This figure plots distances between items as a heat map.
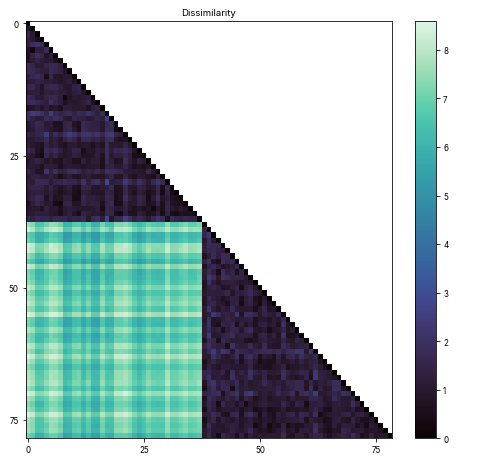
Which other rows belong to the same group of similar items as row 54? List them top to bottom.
38, 39, 40, 41, 42, 43, 44, 45, 46, 47, 48, 49, 50, 51, 52, 53, 55, 56, 57, 58, 59, 60, 61, 62, 63, 64, 65, 66, 67, 68, 69, 70, 71, 72, 73, 74, 75, 76, 77, 78
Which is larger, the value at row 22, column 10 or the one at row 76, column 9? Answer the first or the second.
the second
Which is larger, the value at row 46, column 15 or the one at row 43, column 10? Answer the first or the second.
the second
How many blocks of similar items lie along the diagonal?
2
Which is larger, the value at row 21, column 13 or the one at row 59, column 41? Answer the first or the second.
the first
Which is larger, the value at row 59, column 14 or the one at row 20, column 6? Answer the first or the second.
the first
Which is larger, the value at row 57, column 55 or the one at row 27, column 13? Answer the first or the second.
the first
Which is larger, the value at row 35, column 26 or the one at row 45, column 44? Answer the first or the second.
the second
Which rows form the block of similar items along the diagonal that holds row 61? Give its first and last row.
38 to 78
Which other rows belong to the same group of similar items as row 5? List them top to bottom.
0, 1, 2, 3, 4, 6, 7, 8, 9, 10, 11, 12, 13, 14, 15, 16, 17, 18, 19, 20, 21, 22, 23, 24, 25, 26, 27, 28, 29, 30, 31, 32, 33, 34, 35, 36, 37
